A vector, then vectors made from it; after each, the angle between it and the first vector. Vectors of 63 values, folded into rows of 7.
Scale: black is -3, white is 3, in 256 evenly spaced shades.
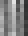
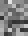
orthogonal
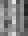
nearly parallel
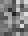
partly opposed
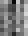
nearly opposite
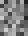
partly aligned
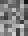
partly aligned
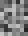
partly aligned
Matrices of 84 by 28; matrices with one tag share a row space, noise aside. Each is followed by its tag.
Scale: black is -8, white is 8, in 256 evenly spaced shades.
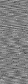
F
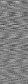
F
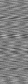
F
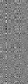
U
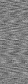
F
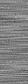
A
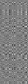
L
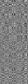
L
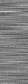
A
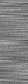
A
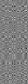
L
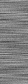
A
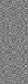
L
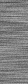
A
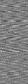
F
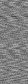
F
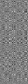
L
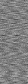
F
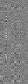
U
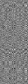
L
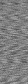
F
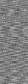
F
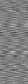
F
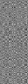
L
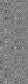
U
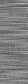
A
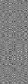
L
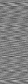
F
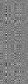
U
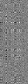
U
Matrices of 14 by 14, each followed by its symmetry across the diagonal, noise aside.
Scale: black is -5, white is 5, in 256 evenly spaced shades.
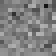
neither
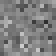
antisymmetric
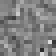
antisymmetric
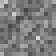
symmetric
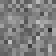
neither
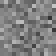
neither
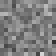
antisymmetric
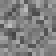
symmetric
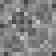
symmetric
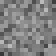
symmetric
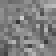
antisymmetric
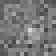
symmetric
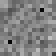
symmetric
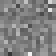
neither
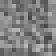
antisymmetric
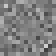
symmetric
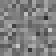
antisymmetric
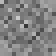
symmetric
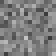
neither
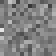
neither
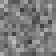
neither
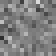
antisymmetric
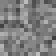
antisymmetric
